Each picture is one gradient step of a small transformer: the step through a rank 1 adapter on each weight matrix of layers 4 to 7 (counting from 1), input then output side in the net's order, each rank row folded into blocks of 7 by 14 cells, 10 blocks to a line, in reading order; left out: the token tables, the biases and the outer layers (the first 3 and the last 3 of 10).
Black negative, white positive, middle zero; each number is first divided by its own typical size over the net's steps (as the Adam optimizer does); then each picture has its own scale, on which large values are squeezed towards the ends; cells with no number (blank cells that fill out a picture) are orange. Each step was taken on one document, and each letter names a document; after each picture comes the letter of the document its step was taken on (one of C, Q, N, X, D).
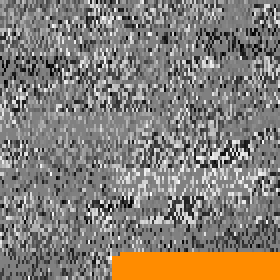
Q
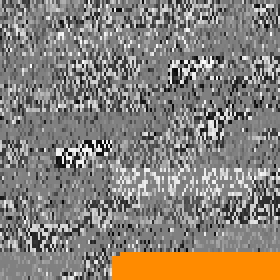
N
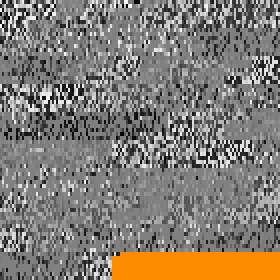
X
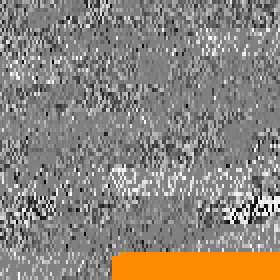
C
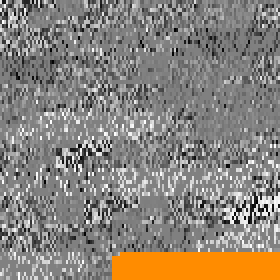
C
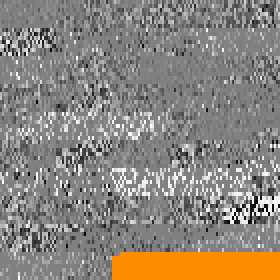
C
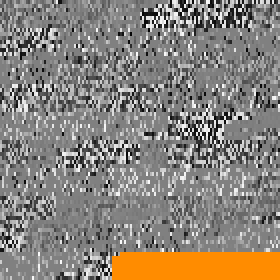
X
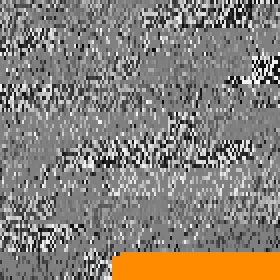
X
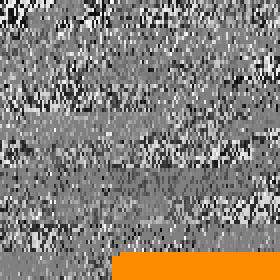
Q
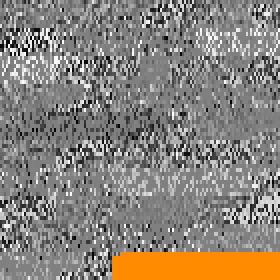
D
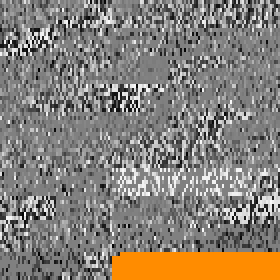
D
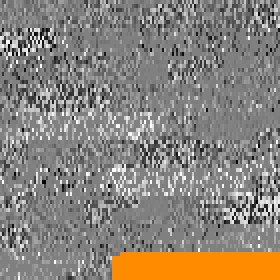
C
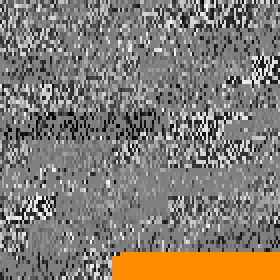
X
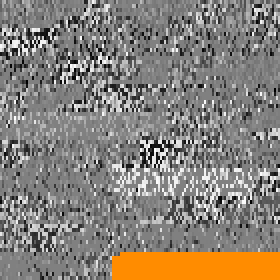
N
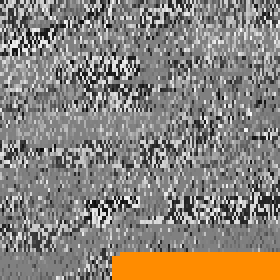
N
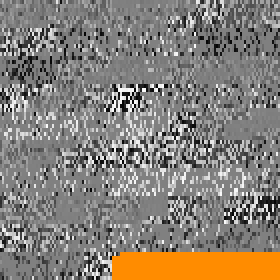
X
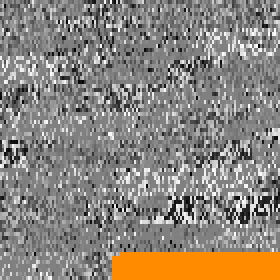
Q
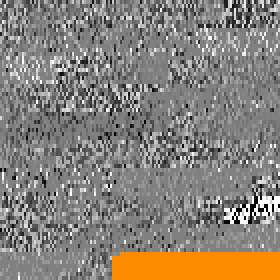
C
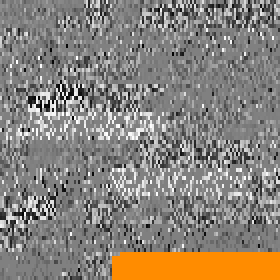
C
